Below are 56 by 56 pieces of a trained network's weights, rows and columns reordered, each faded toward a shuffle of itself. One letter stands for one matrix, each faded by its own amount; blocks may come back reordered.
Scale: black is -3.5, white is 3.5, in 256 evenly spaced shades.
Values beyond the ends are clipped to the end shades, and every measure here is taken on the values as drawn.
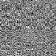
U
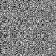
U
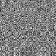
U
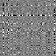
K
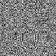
U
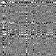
K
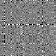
K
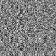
U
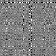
K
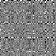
K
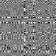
K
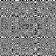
K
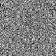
U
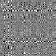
K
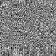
U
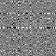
K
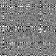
K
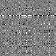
K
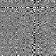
K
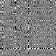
K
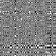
K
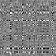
K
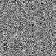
U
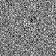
U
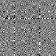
K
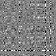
K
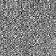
U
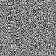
U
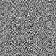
U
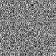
U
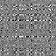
K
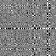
K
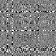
K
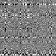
K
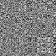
U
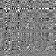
K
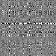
K
